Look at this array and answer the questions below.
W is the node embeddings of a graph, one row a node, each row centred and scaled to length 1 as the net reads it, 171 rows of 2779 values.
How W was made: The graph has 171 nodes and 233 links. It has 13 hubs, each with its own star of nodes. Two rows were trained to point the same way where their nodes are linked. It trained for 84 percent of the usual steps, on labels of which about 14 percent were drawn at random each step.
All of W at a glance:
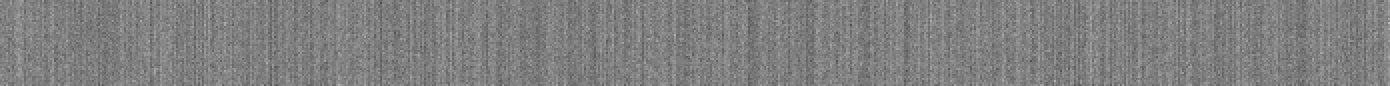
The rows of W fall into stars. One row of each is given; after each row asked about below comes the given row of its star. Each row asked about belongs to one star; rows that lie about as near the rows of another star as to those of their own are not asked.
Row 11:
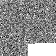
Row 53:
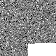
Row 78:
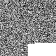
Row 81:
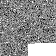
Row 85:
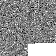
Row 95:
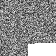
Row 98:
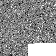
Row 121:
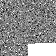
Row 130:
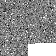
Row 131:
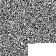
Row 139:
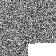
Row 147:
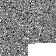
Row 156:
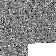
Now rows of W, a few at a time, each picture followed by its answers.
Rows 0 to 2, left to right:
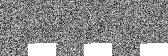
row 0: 130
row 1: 147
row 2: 121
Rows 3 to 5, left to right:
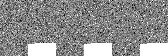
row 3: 98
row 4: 121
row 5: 139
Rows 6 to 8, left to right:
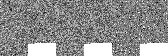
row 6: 11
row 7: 147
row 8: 147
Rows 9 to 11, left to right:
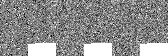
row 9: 98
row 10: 78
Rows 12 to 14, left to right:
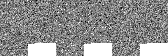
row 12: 95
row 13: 78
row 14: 139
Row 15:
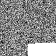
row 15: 98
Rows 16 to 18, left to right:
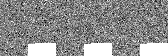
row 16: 131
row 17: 147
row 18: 78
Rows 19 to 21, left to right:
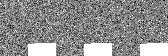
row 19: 156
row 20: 78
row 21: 147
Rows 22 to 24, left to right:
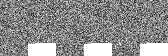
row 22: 156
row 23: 121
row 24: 131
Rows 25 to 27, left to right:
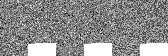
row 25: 139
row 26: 98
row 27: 78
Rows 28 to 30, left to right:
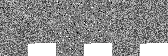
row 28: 81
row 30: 11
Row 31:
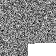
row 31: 53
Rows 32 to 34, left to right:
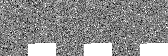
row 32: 53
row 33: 11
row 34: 121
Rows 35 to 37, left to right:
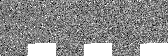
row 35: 131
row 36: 121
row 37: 131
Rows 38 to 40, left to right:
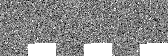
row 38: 78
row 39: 139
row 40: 11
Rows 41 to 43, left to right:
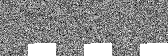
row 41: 131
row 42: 147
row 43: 53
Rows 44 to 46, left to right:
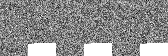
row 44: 11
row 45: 156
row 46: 85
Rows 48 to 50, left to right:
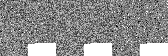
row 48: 95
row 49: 95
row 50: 85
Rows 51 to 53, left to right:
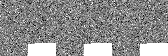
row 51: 53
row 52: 130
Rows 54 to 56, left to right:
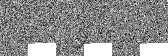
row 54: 147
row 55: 98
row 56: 98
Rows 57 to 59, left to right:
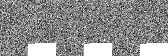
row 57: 130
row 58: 11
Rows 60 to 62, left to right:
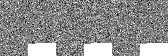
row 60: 53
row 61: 95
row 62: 11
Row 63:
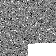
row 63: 156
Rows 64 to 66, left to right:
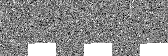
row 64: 78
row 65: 78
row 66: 85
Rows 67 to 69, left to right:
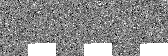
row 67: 85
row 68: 131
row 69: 147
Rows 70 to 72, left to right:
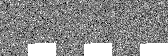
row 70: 85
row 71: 78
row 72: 85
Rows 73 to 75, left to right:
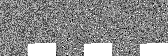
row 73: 85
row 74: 98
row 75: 147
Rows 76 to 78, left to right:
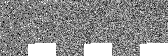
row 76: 95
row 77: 78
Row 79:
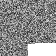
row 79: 121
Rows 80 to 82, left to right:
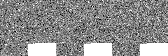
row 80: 130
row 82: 121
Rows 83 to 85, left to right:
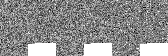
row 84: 78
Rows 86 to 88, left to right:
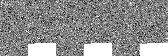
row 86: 95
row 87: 53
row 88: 130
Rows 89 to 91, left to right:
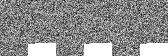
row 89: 53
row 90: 156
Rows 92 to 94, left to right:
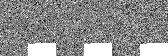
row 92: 156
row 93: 53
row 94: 95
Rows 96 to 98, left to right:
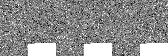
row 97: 147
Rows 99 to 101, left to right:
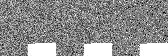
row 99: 121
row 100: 11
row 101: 85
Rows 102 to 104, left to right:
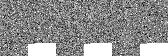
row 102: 95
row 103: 95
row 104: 98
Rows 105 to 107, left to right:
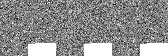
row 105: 95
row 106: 98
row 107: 53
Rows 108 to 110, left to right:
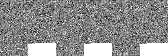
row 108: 98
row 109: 156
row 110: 98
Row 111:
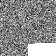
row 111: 156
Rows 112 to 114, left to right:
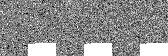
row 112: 121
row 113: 81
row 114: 139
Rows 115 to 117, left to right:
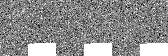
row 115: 98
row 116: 53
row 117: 98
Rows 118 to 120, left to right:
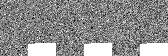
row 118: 95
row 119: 121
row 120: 98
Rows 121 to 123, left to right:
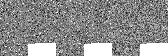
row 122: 121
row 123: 147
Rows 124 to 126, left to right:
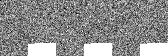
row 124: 121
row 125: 95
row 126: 130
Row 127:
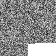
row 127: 11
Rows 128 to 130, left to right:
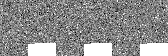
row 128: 147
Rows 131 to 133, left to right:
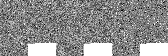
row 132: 85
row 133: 11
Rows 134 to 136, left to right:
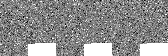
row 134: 85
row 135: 131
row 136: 139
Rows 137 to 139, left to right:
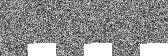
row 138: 95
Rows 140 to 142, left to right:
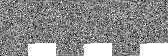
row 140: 130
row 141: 95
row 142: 11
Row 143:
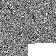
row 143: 95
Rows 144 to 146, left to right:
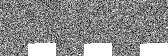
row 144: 78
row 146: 121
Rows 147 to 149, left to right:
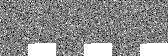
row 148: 130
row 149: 98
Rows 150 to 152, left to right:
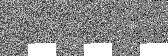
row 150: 139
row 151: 78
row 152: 130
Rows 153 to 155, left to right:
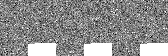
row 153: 147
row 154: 78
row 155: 121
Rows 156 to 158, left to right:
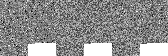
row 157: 53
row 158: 147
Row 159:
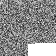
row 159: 131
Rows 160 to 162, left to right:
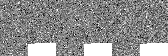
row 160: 78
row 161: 130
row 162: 147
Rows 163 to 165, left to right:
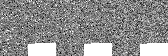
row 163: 121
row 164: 156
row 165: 130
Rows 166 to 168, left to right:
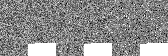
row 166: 131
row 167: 85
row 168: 139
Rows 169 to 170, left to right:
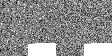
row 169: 156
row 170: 131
